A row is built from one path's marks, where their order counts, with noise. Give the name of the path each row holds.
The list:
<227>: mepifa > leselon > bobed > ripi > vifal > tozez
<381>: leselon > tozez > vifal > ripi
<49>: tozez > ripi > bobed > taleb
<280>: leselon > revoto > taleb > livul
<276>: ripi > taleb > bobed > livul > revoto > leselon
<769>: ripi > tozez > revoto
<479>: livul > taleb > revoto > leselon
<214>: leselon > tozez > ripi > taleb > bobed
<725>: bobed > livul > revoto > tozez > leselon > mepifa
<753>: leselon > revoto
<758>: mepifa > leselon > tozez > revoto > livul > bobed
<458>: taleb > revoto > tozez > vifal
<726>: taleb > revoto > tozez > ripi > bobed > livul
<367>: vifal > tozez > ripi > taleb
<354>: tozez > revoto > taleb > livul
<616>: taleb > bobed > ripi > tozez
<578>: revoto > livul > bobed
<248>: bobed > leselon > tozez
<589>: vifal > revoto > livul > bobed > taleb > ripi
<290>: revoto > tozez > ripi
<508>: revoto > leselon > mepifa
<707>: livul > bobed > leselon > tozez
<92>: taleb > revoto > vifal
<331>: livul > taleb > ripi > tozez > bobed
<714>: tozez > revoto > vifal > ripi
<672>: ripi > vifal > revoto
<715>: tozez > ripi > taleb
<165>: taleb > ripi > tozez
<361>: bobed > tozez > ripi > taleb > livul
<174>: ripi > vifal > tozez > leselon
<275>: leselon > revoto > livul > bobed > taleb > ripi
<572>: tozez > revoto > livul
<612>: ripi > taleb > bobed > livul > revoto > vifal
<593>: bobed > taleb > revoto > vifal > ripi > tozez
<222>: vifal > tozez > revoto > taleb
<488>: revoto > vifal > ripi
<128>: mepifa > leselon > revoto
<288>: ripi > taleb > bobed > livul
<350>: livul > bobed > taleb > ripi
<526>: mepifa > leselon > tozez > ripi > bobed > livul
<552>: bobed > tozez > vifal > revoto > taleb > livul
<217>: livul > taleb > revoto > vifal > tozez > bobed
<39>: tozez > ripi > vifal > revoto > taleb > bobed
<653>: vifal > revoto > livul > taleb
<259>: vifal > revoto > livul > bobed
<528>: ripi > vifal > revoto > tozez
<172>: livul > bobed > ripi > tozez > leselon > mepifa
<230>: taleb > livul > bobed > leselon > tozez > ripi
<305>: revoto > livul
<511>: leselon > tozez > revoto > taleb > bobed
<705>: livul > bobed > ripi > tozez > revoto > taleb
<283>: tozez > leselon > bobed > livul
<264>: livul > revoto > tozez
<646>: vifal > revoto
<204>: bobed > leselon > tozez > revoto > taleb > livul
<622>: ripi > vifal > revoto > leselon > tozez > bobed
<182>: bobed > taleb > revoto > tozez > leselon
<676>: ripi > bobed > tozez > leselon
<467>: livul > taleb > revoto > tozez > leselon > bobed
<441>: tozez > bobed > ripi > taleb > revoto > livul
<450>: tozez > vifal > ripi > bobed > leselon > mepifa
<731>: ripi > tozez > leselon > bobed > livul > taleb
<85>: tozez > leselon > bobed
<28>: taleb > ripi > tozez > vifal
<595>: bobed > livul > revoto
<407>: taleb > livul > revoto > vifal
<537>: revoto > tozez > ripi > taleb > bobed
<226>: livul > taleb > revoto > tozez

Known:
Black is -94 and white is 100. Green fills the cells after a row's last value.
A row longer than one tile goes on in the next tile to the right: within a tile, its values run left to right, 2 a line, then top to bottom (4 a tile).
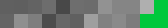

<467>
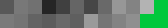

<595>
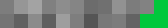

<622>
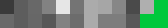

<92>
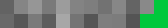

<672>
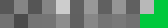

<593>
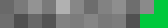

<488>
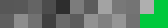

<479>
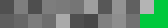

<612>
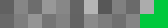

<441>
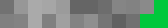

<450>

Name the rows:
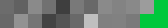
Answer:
<264>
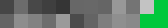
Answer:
<350>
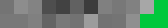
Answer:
<204>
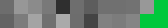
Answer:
<731>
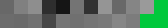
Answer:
<275>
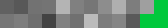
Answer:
<653>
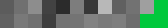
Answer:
<280>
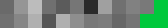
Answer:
<381>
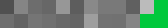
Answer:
<182>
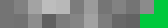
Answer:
<714>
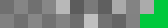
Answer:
<552>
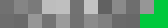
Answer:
<39>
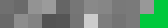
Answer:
<572>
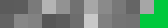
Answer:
<354>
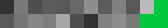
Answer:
<288>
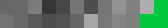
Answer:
<578>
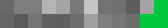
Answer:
<537>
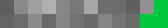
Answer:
<769>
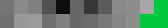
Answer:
<172>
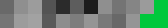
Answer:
<283>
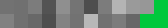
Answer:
<259>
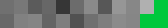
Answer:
<705>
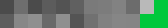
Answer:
<230>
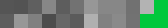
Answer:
<226>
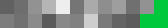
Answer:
<222>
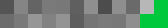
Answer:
<361>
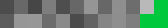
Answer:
<331>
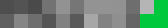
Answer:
<407>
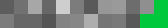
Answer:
<646>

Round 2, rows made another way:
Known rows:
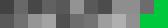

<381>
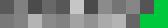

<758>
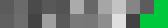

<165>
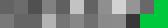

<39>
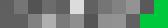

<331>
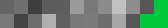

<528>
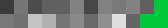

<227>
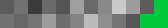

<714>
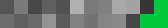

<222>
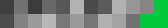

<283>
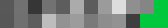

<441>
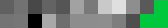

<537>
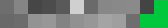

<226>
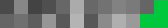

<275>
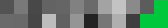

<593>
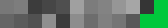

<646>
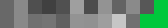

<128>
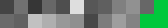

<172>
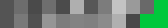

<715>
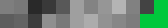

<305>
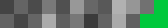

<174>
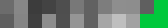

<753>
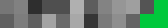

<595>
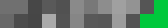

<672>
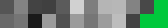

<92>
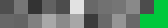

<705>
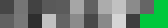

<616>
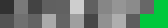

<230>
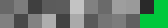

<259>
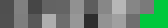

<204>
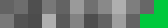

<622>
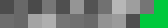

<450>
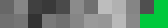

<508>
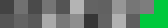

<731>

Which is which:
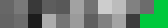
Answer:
<726>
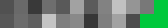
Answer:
<361>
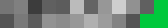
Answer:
<354>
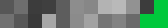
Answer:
<488>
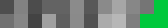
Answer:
<511>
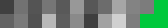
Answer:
<214>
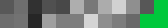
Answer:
<290>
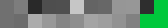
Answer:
<264>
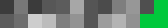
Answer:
<707>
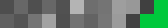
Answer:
<367>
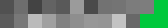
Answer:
<526>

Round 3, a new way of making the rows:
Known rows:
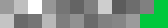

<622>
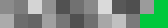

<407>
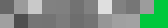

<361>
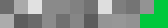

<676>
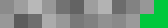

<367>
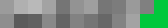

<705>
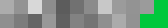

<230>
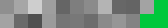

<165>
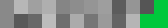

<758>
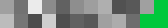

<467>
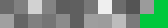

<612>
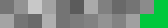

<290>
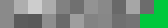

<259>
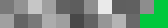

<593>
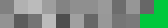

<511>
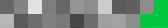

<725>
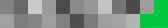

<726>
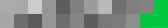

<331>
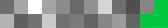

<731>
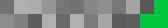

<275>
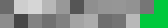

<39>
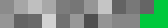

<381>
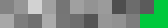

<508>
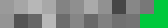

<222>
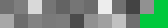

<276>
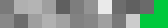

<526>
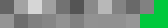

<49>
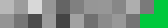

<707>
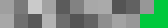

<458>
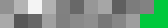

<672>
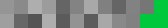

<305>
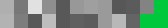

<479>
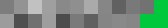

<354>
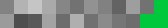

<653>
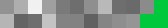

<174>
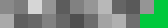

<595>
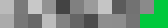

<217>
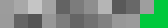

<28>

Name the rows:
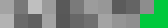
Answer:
<264>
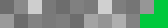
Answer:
<288>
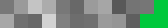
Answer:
<488>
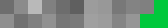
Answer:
<537>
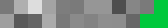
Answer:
<646>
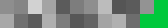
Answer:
<92>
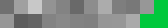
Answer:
<715>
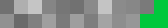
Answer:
<214>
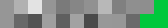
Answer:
<248>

